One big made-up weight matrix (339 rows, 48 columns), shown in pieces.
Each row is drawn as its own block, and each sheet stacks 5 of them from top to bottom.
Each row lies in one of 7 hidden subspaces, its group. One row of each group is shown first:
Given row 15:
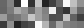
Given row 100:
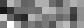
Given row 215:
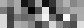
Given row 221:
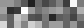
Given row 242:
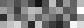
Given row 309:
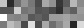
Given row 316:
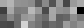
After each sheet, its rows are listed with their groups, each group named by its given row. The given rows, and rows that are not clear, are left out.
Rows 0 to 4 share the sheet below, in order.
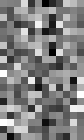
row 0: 15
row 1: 15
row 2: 309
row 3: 242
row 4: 100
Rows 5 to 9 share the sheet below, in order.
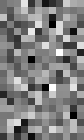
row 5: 15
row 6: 309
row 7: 242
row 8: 215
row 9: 221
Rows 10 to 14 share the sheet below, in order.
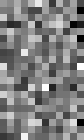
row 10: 242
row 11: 316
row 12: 316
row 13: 215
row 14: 316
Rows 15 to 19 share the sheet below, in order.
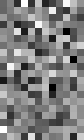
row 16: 15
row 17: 221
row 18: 215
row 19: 309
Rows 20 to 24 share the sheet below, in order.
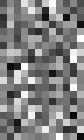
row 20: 215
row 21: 242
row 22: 221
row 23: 221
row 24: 309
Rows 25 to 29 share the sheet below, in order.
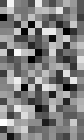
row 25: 309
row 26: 15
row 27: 242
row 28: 15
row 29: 100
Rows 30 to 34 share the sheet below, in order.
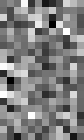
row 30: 15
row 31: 242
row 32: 100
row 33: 100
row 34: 242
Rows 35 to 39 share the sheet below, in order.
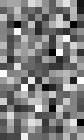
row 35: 242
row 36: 15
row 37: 309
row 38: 15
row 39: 316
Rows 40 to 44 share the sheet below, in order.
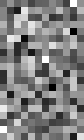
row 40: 221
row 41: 221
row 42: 215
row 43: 221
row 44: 309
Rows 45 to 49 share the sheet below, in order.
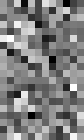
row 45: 15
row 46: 100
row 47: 215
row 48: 221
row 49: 242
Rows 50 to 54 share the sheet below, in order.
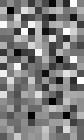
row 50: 221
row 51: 15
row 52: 309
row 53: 316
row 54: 242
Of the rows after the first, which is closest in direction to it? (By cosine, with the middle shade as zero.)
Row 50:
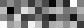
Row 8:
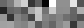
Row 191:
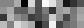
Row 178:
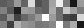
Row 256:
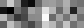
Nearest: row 8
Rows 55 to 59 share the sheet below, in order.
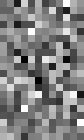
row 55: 15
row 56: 242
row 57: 15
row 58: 316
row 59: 316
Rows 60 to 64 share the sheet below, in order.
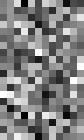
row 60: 15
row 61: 15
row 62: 242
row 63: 100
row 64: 15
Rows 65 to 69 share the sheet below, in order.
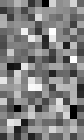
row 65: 215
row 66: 215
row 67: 221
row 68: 242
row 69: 221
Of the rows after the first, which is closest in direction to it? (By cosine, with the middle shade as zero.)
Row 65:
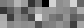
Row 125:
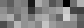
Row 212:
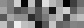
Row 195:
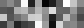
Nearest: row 195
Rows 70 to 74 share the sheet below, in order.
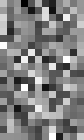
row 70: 215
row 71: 309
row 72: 15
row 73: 15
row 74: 15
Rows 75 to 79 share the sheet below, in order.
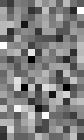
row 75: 316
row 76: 309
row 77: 242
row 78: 15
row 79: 215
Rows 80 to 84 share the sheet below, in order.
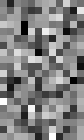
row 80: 316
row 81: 15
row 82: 242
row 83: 309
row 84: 15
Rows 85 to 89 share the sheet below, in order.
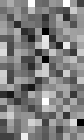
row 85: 242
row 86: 215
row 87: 215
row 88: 100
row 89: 316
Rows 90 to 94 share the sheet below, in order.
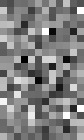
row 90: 316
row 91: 215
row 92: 15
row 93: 309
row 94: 242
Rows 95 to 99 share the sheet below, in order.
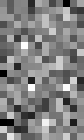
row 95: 242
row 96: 221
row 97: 309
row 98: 242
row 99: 100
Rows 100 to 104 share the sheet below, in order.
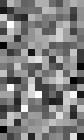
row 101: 309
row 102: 242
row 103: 316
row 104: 309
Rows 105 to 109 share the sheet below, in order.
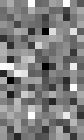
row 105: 242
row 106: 215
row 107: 100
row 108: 221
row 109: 242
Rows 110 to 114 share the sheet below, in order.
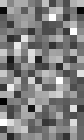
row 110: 316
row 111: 221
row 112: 309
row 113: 309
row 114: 100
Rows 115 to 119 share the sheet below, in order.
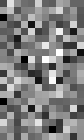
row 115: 309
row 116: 309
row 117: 15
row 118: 309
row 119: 316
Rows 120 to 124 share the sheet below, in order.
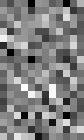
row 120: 242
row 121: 100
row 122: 242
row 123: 215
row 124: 15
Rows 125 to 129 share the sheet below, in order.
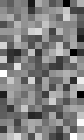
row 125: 242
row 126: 242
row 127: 309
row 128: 316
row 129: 242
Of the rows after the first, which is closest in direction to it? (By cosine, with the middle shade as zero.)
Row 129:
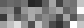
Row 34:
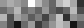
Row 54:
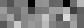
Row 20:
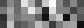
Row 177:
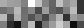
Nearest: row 54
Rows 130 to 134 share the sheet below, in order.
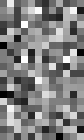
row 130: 316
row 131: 309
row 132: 15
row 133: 100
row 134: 309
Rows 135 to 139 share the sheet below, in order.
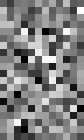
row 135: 316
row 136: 15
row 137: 15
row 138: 309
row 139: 221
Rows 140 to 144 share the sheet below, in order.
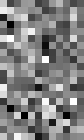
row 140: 100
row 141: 100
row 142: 215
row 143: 100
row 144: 15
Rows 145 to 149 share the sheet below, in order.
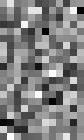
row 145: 316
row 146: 215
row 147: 316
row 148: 316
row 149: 100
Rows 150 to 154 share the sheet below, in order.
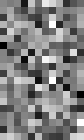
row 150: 15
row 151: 309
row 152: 15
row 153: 242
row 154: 242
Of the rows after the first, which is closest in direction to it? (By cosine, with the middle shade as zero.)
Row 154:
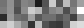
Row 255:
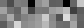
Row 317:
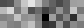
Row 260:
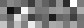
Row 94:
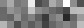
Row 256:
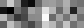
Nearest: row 94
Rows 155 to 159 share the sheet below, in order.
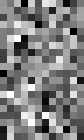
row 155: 15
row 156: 221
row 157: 309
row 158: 100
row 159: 215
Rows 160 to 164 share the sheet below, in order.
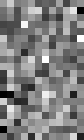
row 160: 316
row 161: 316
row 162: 215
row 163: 100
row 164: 309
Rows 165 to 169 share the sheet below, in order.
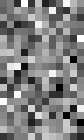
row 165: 15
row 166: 316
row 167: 221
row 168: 309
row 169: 242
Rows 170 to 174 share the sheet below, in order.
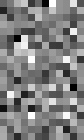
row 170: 215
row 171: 221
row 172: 242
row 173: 221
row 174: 242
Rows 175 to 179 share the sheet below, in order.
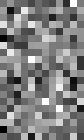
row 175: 221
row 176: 100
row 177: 242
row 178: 309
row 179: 309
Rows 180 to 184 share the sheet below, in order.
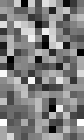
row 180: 15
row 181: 215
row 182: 309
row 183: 15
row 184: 316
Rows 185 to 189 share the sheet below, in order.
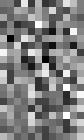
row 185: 15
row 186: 221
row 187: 215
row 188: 242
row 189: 242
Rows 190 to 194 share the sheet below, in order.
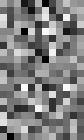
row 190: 215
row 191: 15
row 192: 215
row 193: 15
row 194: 100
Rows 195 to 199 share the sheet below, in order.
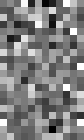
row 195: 15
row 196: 221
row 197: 316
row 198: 242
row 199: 316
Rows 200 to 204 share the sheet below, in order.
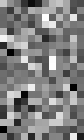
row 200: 100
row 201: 100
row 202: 215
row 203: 221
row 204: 309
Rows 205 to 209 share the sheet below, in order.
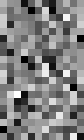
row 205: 215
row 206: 316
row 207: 215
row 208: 221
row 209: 309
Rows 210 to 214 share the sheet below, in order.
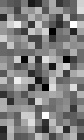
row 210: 242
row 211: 215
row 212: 15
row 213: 215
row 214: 215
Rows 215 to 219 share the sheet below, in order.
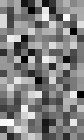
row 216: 221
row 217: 15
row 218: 316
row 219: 100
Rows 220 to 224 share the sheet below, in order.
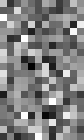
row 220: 309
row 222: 215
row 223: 316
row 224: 15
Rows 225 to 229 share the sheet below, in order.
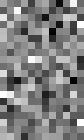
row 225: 309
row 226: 215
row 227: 242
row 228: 100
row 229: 316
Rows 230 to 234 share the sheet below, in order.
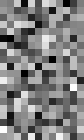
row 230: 15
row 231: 100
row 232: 221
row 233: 221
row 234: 309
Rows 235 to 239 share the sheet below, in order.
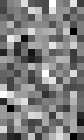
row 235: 215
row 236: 221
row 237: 100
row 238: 100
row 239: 242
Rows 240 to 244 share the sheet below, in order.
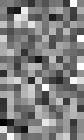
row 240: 221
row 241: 316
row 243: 215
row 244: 100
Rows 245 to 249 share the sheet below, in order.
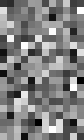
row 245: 316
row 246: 221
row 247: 309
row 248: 221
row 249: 316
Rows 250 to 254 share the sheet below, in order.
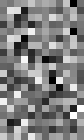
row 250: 221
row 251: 221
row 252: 15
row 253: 309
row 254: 221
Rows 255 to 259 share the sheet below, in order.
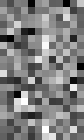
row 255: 242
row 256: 100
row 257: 242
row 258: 221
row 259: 100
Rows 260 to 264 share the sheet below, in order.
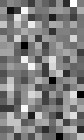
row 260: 221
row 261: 221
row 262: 215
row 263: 316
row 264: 309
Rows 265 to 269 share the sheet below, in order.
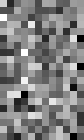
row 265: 309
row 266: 316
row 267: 316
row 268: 221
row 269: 242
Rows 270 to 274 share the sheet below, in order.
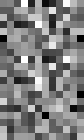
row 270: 15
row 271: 316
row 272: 15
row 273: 242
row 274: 215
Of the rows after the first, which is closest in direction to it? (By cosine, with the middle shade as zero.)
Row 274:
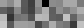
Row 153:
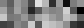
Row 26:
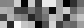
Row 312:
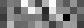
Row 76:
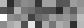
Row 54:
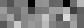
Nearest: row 76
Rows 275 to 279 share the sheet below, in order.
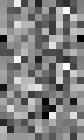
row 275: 15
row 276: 316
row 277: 15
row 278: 100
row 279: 215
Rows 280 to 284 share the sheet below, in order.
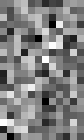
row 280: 15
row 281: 316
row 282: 215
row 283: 100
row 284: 100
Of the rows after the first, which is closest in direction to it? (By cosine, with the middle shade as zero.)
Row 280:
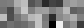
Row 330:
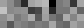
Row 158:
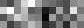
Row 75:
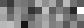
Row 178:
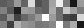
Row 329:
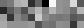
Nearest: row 329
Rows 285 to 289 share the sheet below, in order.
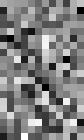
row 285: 316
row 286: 100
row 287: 15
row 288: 215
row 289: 316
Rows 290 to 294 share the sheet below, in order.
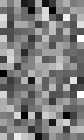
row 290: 215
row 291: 316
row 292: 309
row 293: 316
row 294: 15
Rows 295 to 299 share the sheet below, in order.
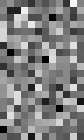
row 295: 221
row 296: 100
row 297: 215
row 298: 309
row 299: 309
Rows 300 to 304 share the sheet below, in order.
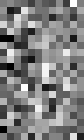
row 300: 221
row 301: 100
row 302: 100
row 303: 15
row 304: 309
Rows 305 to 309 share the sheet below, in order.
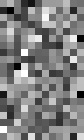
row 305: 100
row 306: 316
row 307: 221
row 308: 316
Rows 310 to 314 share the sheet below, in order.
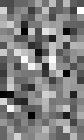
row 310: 316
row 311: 15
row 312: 215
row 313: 100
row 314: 242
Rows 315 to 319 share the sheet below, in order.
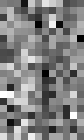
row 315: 15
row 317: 100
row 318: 100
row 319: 221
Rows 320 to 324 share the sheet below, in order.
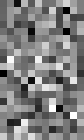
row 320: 15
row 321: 242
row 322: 309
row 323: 15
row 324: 221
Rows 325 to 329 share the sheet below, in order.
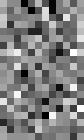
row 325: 215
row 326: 242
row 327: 221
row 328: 309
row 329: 215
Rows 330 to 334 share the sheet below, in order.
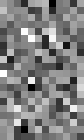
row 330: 215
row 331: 215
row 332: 309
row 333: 242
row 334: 221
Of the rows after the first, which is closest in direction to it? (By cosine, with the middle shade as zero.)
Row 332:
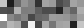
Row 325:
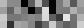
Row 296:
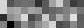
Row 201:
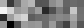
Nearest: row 325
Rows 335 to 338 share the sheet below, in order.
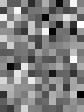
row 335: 309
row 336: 215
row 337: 221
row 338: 316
